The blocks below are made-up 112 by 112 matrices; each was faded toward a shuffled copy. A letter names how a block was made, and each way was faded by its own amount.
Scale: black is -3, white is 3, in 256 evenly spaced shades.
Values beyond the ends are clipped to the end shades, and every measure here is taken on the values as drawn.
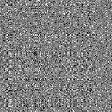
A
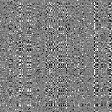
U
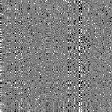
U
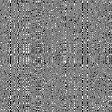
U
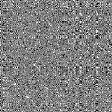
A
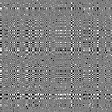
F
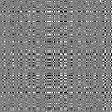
F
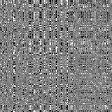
U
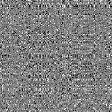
A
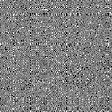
A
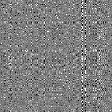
U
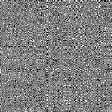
A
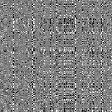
U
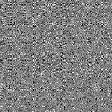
A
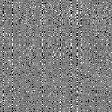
U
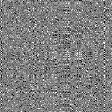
A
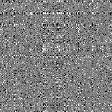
A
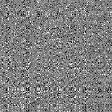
A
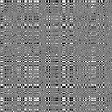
F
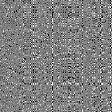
U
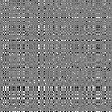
F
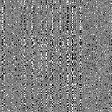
U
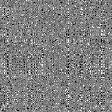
A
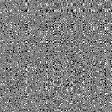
A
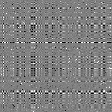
F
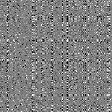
U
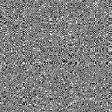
A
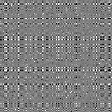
F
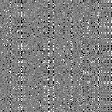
U
